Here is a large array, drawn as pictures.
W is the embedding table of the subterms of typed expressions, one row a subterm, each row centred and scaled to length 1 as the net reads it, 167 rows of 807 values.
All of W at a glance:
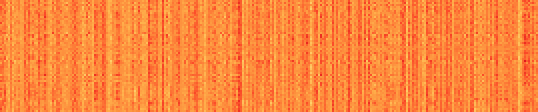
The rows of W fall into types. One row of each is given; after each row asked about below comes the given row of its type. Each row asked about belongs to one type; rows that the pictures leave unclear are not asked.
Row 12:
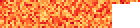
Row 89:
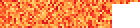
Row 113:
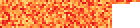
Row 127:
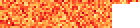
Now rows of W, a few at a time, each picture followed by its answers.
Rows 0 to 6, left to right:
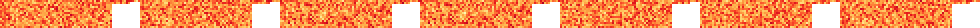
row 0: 89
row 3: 89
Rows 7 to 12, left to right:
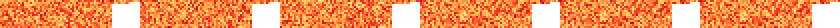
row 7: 113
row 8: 89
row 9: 113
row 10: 12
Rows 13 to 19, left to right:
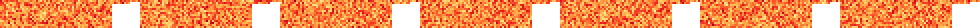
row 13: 89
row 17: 12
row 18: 127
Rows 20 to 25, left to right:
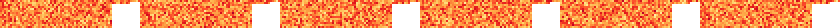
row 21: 113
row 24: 127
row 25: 89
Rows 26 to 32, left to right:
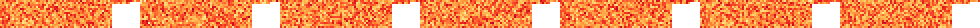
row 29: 12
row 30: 89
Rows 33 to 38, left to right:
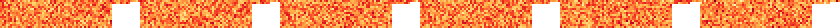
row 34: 12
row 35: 113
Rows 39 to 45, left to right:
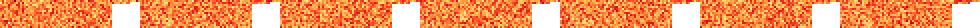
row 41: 12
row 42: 12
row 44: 113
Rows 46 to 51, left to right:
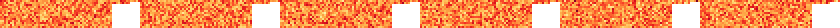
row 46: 12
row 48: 89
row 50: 127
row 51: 89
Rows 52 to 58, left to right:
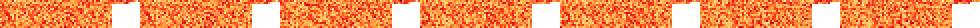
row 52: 113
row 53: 113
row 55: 113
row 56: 113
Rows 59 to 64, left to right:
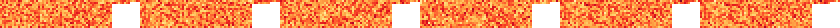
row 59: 12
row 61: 12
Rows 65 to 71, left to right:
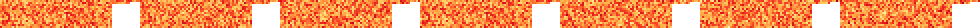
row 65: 113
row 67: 12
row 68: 113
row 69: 113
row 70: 127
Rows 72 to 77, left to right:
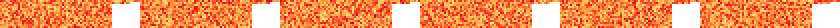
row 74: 12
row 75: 113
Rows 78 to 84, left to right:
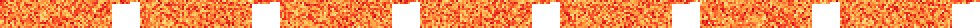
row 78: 12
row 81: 12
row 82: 113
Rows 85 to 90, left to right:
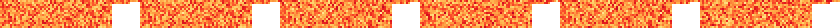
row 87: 89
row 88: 113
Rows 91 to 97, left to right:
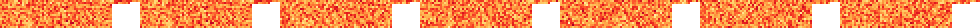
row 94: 127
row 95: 127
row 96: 89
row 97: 12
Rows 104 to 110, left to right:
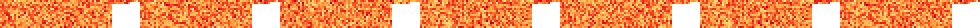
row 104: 113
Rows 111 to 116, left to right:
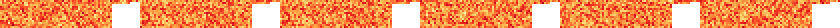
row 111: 127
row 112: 113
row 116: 12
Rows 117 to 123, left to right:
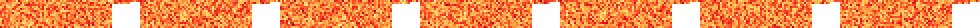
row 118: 12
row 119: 127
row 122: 12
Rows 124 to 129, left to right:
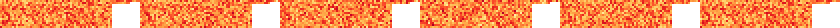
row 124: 113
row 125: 113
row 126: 89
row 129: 113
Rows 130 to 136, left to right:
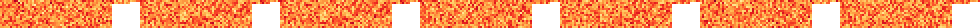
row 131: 12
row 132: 12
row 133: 89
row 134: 12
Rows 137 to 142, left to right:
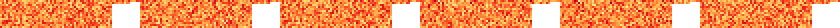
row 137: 113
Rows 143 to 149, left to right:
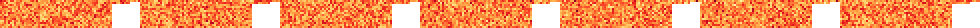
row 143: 12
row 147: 127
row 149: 113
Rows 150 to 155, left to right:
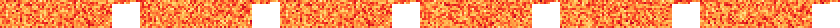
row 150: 89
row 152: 89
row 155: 89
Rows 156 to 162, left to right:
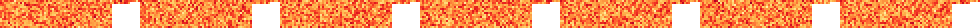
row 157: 89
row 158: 12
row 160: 12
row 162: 12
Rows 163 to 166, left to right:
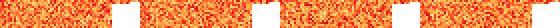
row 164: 89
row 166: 113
